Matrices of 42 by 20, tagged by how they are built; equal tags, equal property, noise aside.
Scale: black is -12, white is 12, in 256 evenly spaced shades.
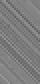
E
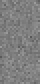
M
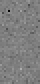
M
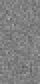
M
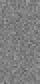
M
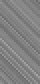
E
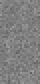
M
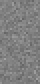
M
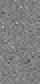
M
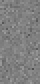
M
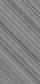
E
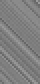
E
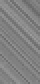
E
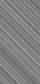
E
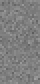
M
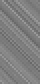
E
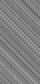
E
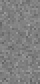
M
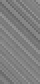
E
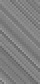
E
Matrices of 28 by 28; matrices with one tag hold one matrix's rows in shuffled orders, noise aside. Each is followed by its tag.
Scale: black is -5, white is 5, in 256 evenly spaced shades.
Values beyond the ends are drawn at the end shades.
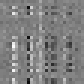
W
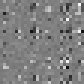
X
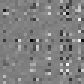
X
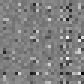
X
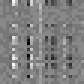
W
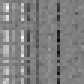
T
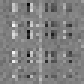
W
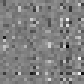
X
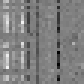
T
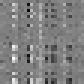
W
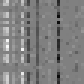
T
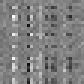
W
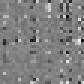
X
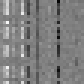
T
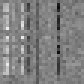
T
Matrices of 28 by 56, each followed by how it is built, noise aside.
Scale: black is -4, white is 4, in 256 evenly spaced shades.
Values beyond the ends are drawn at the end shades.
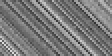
Toeplitz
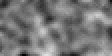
smooth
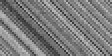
Toeplitz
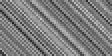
Toeplitz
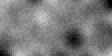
smooth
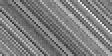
Toeplitz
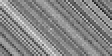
Toeplitz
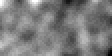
smooth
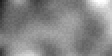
smooth
